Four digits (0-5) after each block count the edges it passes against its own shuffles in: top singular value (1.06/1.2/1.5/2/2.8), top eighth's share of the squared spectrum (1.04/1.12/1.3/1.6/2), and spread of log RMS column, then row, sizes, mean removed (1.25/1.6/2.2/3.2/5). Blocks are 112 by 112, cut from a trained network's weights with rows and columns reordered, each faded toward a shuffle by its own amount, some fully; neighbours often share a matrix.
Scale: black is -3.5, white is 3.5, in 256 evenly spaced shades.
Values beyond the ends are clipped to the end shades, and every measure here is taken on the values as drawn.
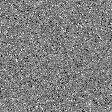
0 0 0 0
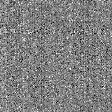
2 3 1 2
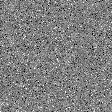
0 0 0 0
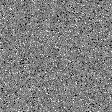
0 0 0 0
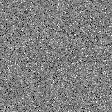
0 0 0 0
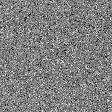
0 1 0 0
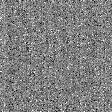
2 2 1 1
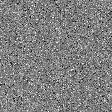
1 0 0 0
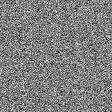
2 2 0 1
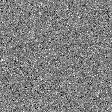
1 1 0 0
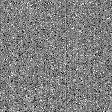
2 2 0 1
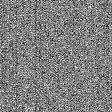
2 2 0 1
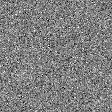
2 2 0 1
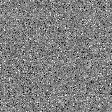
1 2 1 0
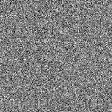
3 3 0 2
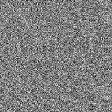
4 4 2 2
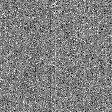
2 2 0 1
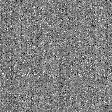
2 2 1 1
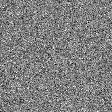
2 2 0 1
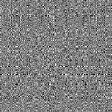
4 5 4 3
